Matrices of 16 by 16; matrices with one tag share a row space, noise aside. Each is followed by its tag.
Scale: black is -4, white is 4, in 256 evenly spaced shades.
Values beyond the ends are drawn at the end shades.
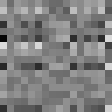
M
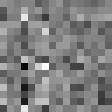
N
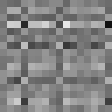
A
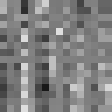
N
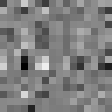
N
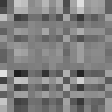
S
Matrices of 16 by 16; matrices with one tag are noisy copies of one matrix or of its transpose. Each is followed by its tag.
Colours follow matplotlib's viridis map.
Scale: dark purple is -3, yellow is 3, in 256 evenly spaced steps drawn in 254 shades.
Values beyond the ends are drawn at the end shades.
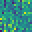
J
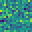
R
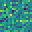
R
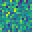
R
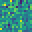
R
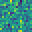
R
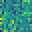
J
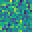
R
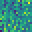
J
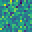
R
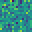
R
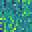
J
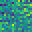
J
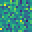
R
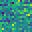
J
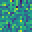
R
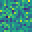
R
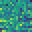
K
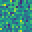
R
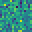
R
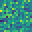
R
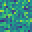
R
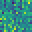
J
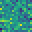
K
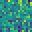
K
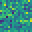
R
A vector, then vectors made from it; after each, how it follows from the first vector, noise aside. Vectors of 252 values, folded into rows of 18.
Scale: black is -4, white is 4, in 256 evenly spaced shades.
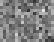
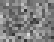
wrapped around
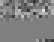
partly zeroed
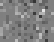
partly zeroed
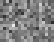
wrapped around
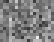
wrapped around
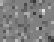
partly zeroed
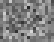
wrapped around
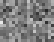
wrapped around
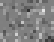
partly zeroed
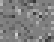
partly zeroed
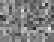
wrapped around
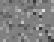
partly zeroed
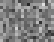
wrapped around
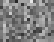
wrapped around
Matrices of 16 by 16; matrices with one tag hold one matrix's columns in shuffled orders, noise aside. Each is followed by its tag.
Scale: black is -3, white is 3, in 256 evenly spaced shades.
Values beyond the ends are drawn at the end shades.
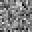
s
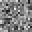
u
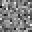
s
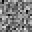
u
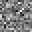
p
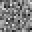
s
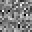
p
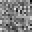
u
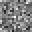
u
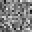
u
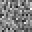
s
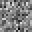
s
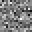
p
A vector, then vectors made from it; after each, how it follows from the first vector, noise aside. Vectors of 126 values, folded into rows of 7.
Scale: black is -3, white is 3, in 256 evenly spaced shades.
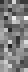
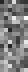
copied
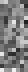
wrapped around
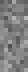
shrunk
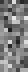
copied
